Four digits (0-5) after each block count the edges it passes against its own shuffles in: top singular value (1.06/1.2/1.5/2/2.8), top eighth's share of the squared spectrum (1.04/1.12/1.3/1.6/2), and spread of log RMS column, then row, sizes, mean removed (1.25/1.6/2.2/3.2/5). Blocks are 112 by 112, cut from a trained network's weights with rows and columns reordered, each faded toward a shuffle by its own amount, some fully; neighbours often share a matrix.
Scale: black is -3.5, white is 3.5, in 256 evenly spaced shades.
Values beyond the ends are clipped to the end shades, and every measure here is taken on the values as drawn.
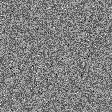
1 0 0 0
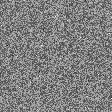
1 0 0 0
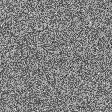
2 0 0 0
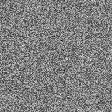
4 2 0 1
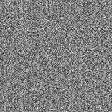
4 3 0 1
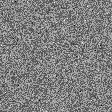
0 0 0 0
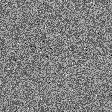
1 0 0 0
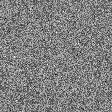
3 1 0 0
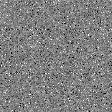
2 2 1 1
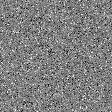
1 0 0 0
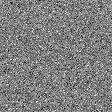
0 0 0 0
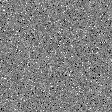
0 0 0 0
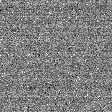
2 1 0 0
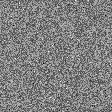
1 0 0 0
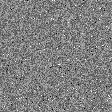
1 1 0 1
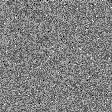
1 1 0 0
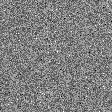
0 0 0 0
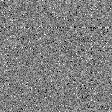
3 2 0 1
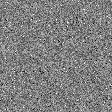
2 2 0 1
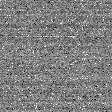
3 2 1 0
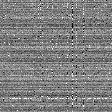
5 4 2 3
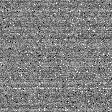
3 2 0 1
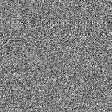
4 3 0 2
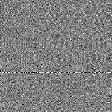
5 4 1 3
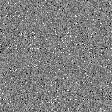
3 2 0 1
